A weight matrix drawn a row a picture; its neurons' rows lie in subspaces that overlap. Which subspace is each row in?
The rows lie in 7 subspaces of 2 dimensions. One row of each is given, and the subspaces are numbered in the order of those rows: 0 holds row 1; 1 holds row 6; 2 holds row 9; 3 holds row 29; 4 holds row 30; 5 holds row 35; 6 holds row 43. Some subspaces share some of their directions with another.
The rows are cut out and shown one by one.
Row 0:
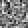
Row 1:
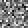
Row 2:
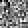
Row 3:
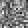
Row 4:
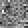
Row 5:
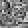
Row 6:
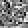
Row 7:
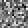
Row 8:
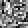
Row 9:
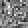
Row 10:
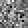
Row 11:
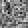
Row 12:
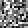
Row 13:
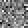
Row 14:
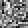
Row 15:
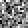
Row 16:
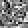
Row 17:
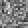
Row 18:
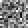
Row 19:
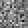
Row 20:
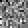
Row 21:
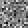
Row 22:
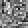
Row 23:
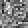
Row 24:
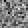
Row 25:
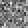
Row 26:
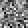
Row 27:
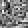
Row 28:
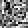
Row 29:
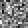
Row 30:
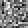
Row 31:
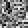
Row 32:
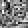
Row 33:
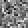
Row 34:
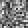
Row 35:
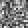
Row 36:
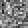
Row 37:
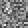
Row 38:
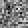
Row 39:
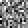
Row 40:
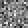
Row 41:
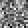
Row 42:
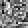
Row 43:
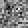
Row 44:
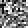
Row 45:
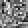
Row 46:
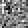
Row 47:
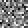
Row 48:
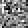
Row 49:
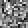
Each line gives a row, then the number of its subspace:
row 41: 5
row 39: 3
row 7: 0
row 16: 1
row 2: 3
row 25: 1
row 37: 2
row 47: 0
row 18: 6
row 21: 2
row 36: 3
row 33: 5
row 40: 2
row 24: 0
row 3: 5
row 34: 5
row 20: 3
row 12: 4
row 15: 3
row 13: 0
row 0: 6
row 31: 2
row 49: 5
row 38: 6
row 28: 4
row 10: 4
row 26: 5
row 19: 4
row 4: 0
